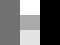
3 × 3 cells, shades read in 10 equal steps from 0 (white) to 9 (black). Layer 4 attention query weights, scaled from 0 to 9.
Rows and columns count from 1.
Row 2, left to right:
5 3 9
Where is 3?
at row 2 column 2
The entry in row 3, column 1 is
5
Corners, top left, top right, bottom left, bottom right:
5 9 5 9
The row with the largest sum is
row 2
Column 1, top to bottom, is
5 5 5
